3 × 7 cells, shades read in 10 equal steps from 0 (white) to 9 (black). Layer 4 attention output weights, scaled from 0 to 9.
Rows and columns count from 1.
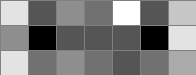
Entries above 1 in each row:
5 6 6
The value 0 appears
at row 1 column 5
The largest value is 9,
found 2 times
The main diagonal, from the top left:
1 9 4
